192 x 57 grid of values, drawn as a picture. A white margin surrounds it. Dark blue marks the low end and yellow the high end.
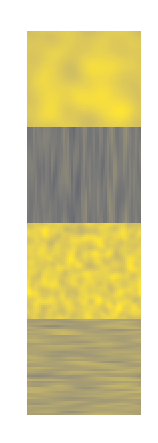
It is made of 4 by 1 panels. Panel 1,1: very high, smooth, faint in contrast. Panel 2,1: middling, streaked downward, faint in contrast. Panel 3,1: very high, blotchy, faint in contrast. Panel 4,1: high, streaked across, faint in contrast.
